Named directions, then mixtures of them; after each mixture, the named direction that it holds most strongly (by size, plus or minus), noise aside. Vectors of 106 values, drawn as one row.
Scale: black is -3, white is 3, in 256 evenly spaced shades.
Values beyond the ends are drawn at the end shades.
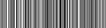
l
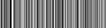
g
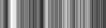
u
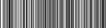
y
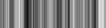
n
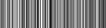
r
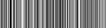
g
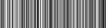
r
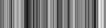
n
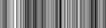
u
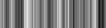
n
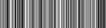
l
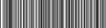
y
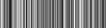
y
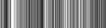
u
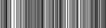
u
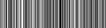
l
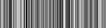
y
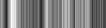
u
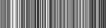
r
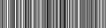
l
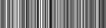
r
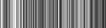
u
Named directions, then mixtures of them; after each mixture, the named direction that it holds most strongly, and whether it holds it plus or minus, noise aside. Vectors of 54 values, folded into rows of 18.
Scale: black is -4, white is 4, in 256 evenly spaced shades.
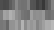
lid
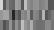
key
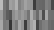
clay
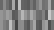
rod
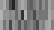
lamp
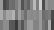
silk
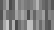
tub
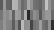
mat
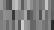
mat, plus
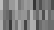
clay, plus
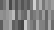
clay, minus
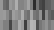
clay, plus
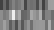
key, minus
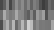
tub, plus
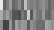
key, plus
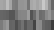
lid, minus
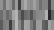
rod, minus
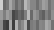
tub, minus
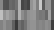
silk, plus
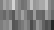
lid, minus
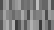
tub, plus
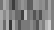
lamp, plus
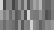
mat, minus
